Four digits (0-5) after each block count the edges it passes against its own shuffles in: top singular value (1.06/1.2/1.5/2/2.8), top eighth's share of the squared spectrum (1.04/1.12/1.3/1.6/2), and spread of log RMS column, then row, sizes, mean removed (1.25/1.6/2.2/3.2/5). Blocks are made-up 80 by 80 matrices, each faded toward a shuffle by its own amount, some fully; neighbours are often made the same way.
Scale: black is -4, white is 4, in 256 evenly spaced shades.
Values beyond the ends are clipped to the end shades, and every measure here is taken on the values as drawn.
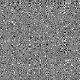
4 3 2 2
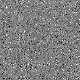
3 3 1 2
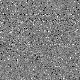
1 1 0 2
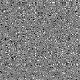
4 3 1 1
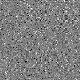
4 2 1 1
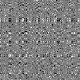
5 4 2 3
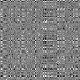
5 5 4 3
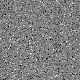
2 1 0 0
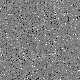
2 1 0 0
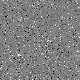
3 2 0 0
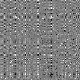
5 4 3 3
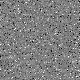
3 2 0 0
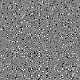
4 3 2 2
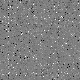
3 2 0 0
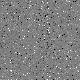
2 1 0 0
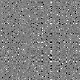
4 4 2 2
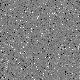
2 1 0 0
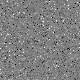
2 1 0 0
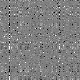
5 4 2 2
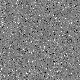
2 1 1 0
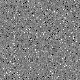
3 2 1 0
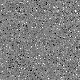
3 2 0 0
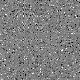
3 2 1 0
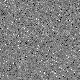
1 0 0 0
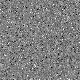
1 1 0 0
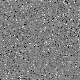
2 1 0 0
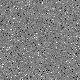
0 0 0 0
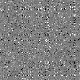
4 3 2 2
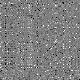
4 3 2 2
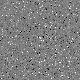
2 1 0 0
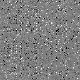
3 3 2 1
